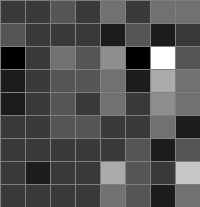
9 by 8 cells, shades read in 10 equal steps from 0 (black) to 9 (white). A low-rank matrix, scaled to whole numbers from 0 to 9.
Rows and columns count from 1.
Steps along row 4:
up up same up down up down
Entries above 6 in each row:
0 0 1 0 0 0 0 1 0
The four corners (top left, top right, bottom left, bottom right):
2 4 2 4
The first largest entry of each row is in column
5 1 7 7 7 7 6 8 5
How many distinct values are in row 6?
4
